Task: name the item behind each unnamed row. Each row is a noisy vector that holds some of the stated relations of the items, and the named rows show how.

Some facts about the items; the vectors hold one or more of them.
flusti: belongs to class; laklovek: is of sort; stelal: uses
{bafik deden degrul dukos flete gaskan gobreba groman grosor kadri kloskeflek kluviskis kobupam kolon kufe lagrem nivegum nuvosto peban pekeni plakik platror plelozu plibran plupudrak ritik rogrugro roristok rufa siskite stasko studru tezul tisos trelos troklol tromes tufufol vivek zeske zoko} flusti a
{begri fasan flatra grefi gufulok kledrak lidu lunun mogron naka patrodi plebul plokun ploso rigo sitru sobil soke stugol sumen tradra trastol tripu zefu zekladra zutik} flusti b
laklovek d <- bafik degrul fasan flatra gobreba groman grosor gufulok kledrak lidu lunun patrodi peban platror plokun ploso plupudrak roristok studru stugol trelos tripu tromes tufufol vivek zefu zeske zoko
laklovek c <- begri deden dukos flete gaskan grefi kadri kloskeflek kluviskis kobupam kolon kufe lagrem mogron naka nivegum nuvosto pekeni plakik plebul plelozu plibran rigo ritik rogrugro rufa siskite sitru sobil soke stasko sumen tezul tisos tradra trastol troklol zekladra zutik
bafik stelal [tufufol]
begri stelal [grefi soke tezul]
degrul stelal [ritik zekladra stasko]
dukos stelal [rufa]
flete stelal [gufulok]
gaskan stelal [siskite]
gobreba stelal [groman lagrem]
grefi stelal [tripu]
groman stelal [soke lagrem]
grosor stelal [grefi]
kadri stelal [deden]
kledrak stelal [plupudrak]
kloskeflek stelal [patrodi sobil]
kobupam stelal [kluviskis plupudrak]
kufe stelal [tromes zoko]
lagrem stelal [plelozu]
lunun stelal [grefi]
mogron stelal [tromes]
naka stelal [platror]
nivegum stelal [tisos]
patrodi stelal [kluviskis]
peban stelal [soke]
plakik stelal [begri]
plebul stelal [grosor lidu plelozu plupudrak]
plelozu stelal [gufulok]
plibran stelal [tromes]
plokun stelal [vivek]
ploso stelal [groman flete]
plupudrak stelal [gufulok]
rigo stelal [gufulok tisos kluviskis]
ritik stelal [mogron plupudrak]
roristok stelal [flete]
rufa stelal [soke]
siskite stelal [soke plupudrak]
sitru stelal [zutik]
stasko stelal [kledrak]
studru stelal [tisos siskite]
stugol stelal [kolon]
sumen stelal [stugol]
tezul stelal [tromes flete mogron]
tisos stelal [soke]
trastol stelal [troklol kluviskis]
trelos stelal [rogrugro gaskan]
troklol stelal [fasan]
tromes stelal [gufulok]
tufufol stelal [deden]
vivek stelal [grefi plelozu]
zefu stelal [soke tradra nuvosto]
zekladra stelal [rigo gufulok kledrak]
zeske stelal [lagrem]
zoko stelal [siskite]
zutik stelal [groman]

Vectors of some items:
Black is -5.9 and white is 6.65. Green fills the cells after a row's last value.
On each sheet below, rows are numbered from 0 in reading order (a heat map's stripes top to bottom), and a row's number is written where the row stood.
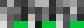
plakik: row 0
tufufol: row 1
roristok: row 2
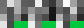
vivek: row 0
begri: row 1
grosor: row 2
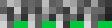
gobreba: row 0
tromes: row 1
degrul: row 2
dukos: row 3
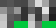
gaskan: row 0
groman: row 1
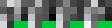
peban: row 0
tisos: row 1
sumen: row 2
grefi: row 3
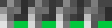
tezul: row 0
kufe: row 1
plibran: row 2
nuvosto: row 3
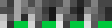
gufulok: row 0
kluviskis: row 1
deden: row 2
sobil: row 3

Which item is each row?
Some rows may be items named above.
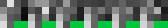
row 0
rufa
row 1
ploso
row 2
kobupam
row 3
zekladra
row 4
gaskan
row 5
zutik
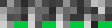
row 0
lagrem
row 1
sumen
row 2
tezul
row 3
kledrak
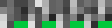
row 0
kolon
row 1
vivek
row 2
tromes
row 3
plupudrak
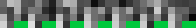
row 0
zeske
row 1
deden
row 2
bafik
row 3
flete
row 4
flete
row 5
zoko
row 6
rigo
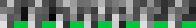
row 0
soke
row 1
tisos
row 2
tripu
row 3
zoko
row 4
stugol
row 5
tezul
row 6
ritik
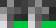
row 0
troklol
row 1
sitru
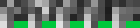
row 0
stasko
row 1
gobreba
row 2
mogron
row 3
kadri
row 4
plelozu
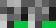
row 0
patrodi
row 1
siskite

